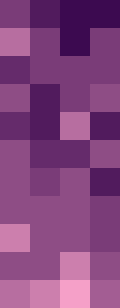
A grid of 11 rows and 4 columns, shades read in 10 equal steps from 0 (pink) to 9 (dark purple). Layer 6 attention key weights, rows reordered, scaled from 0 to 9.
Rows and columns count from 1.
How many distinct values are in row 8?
2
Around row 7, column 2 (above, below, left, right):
7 5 5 5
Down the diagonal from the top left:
6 6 6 5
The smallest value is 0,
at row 11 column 3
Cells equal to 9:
3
